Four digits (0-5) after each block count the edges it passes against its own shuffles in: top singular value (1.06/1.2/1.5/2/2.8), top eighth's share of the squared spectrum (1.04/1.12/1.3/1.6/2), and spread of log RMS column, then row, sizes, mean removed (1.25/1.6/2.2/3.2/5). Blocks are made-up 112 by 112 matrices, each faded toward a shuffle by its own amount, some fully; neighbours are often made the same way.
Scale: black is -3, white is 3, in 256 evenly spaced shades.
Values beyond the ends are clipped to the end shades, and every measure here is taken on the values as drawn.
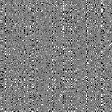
4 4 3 2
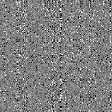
4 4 3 2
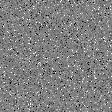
2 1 0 0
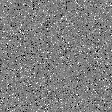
2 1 0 0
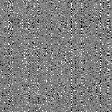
4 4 3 2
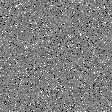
1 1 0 0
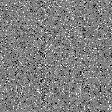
3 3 2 0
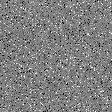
1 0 0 0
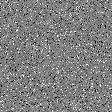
0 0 0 0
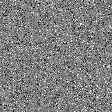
0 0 0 0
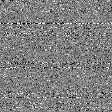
2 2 0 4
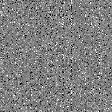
3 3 2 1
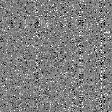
4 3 3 1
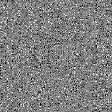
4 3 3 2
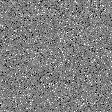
2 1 0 0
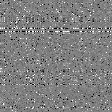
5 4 2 3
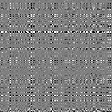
5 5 4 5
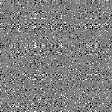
5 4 2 3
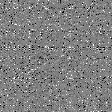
4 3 1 2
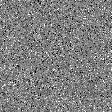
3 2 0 0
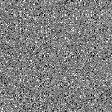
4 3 2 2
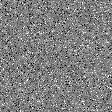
1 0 0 0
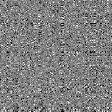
4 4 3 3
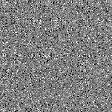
4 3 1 2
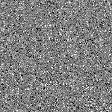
3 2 1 1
